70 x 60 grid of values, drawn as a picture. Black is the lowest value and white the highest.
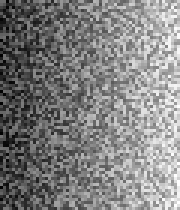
On average the colour sits 50% of the way up the scale. The field climbs toward the right. No regular stripes run through it. The texture is fine-grained noise.
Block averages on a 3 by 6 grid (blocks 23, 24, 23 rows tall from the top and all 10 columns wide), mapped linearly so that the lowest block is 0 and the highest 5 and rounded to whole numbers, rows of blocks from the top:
012345 / 012345 / 012345
